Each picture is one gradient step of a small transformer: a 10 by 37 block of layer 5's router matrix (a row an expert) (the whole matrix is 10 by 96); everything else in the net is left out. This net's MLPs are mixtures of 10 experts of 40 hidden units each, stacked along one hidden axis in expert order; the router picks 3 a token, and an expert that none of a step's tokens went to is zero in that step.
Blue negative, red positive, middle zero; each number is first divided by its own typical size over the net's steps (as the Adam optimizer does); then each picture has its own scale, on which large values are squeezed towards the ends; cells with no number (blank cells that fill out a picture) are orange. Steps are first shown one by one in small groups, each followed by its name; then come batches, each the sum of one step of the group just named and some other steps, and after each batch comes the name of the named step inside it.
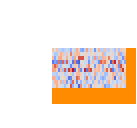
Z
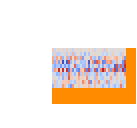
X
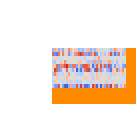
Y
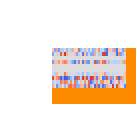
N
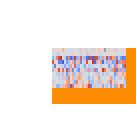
X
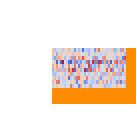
Z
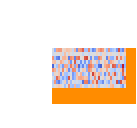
N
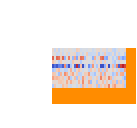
N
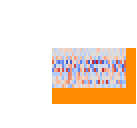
X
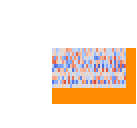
X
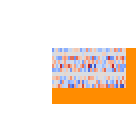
N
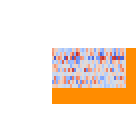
Z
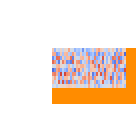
N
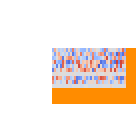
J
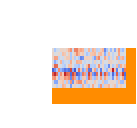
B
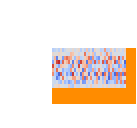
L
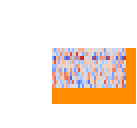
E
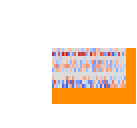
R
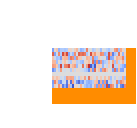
R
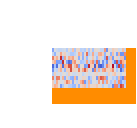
J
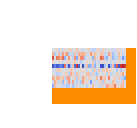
R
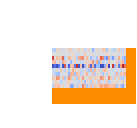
L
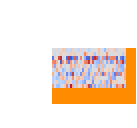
L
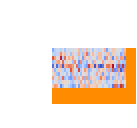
L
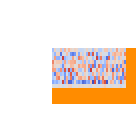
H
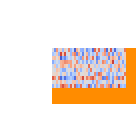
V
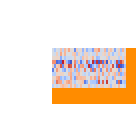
V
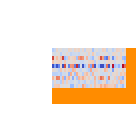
H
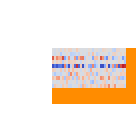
H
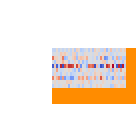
V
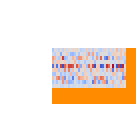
H
